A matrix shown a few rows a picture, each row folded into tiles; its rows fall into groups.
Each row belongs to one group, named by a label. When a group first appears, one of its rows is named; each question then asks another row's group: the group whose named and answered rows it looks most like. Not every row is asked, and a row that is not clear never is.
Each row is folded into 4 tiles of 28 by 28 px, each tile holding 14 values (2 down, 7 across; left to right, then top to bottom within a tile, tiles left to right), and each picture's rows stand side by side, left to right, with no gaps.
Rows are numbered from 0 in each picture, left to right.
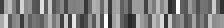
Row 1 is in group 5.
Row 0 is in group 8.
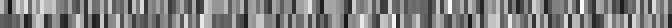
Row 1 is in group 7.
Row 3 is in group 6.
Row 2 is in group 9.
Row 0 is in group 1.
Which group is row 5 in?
8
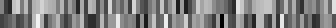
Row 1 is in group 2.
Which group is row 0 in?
1
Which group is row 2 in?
1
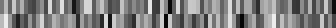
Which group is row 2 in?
5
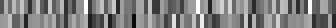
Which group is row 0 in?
2
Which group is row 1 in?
9
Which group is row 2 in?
2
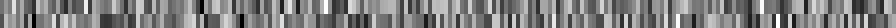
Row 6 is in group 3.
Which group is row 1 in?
9
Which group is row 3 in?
1
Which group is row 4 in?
8
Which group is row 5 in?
8
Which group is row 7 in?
6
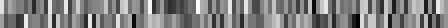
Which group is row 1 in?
3
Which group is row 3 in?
9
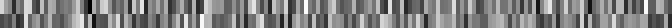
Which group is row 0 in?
9
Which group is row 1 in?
7
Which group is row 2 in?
9
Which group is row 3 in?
6
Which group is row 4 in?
2
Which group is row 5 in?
2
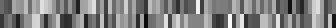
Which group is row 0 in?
1
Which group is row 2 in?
3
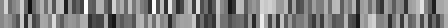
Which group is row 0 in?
2
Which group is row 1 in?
9
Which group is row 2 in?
1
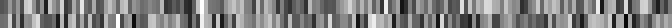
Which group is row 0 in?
9
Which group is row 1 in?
3
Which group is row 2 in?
3
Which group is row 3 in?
3
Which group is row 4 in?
1
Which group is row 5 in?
5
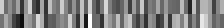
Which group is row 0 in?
9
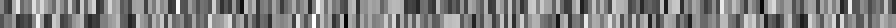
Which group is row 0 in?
1
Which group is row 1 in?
5
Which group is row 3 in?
6
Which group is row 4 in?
2
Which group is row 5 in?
6
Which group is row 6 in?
2
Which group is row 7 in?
5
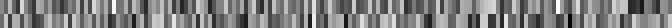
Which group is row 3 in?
6
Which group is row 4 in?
1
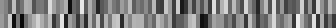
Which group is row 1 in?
6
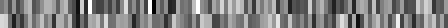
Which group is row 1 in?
7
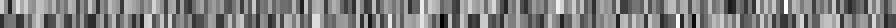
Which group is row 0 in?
1
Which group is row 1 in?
1
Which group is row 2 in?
7
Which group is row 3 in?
2
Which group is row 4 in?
1
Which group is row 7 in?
3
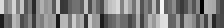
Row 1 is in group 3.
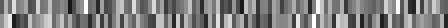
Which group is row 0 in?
5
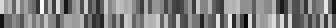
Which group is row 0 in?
9
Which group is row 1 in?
3
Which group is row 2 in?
3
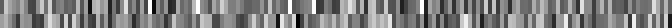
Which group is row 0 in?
8
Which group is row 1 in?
7
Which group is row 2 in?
5
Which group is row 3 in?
3
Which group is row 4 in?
7
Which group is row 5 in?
8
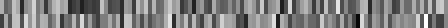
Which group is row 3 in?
9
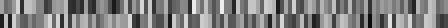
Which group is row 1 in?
7
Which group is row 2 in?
1
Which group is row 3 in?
7
